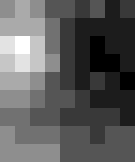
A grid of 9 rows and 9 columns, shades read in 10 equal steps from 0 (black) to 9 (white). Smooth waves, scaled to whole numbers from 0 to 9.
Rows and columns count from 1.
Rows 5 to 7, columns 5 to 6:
2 1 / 3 2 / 2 2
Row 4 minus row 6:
2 3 3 2 -1 -1 -1 -1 0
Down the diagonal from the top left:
5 6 7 5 2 2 2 3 3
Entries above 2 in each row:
6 4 4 4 4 5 4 8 9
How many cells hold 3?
17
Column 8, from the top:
1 1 1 0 1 1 2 3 3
